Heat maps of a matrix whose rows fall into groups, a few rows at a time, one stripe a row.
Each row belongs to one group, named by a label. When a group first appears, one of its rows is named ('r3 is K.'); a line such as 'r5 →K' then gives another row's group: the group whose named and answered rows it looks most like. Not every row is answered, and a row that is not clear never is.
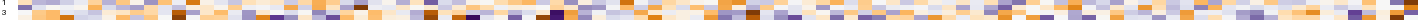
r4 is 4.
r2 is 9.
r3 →4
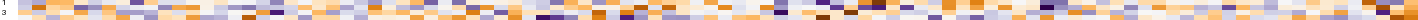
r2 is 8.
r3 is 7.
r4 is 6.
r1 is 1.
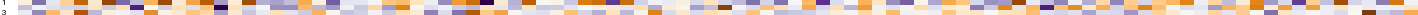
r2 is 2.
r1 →7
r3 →1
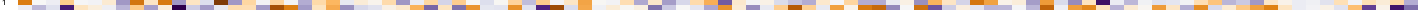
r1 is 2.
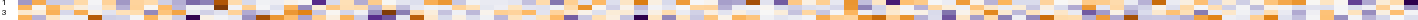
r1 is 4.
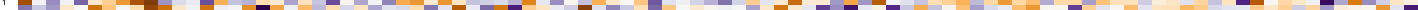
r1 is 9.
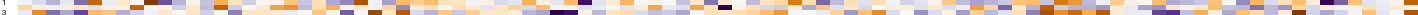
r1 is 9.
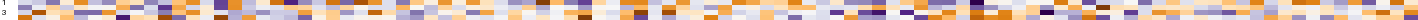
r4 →2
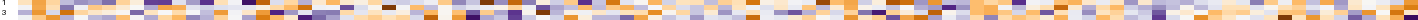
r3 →4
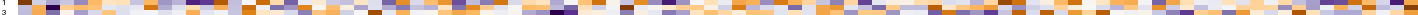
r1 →9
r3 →6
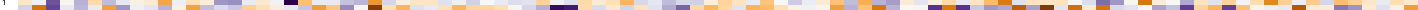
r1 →2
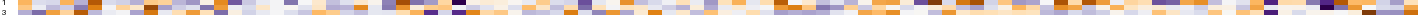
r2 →9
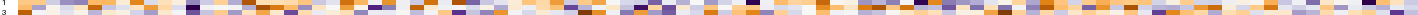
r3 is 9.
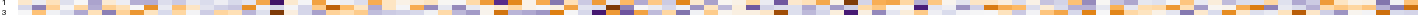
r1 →7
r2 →1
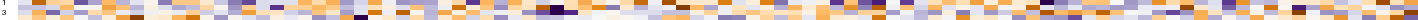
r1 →8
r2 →7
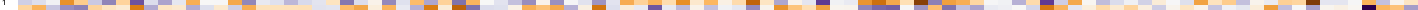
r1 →1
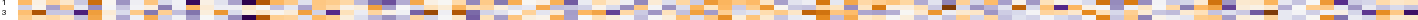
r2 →6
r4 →8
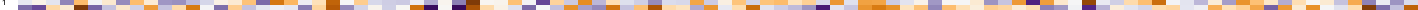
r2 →1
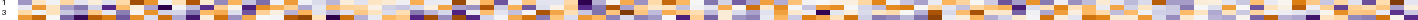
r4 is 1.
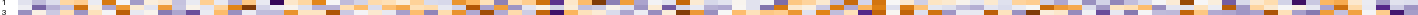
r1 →7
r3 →7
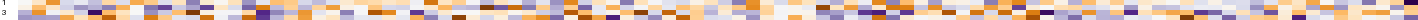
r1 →4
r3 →8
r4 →7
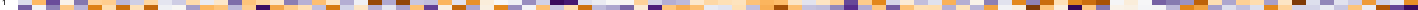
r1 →6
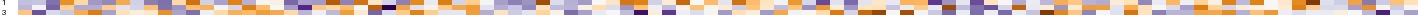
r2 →6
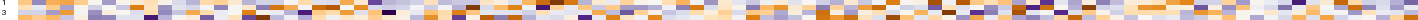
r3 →6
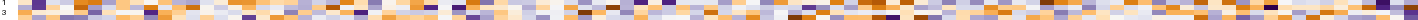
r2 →1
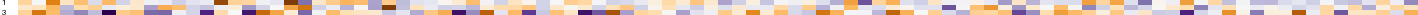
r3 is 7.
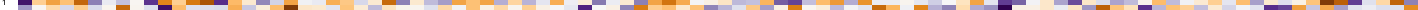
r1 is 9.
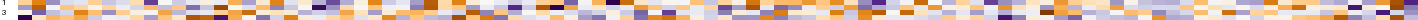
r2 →4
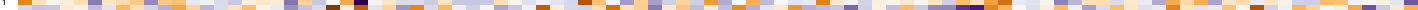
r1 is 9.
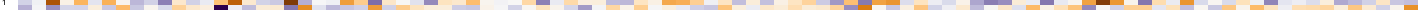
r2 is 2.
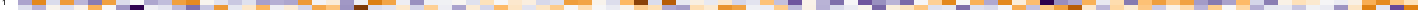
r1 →8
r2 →9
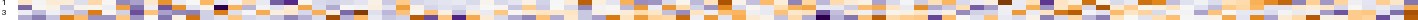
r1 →2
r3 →9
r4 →1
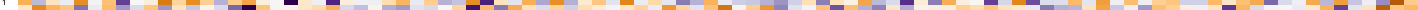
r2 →8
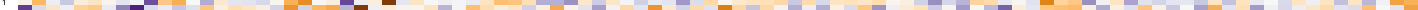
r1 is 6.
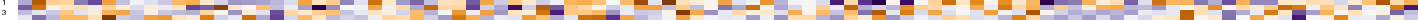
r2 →4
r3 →7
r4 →7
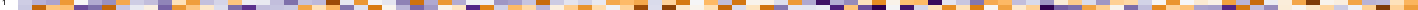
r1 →1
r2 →8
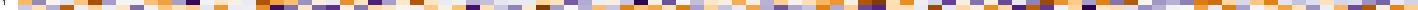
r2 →4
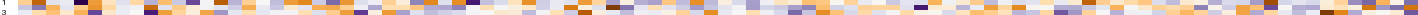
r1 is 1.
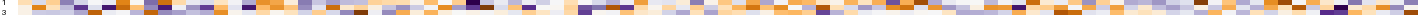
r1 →4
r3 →9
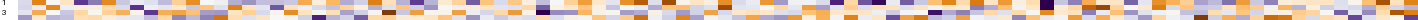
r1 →8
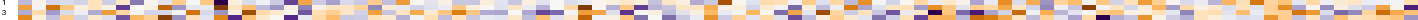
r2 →2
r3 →6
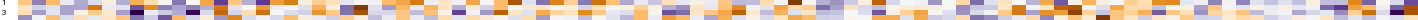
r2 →9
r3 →9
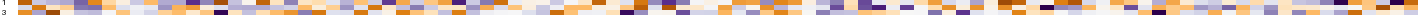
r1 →9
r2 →8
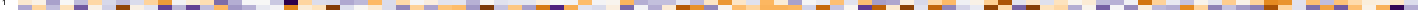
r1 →2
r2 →7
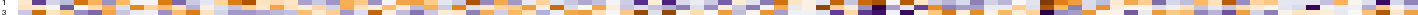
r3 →8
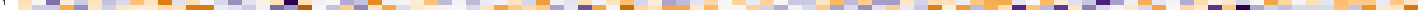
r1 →2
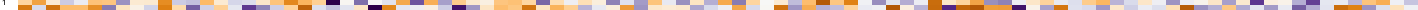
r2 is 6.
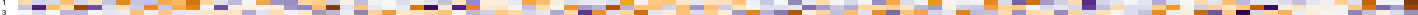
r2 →1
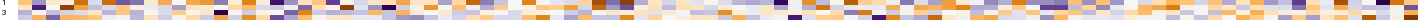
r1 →7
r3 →2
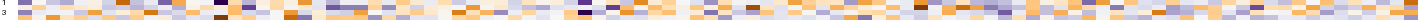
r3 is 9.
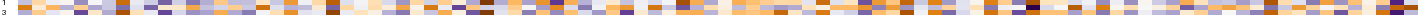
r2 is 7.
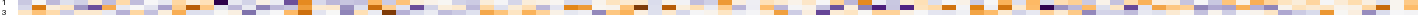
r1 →2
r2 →8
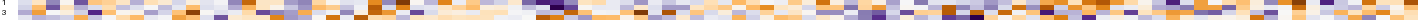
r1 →6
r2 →6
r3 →8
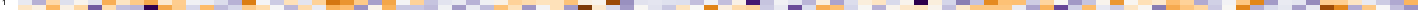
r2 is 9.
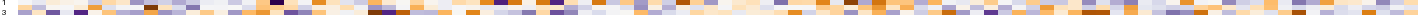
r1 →7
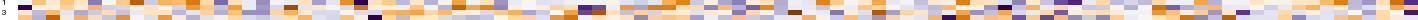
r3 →4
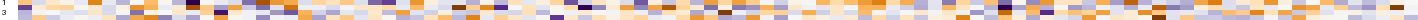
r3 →2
